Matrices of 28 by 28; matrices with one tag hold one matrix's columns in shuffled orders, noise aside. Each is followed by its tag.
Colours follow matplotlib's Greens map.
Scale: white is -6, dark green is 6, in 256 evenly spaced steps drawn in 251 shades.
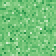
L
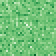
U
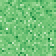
L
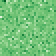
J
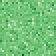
U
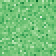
J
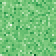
U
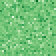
J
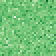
J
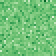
J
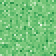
U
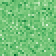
U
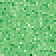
U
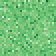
J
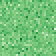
L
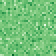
U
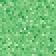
L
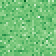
J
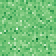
L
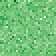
J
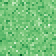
U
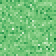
L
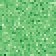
U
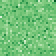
J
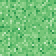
L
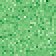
J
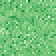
J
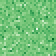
L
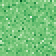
J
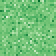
J
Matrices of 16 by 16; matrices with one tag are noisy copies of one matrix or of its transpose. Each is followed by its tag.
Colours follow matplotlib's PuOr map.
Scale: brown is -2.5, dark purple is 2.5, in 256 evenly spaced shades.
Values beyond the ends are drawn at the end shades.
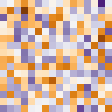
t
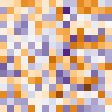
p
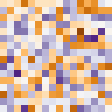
p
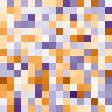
p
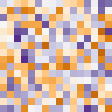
t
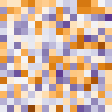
p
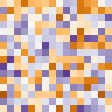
p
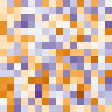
p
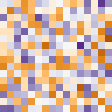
t
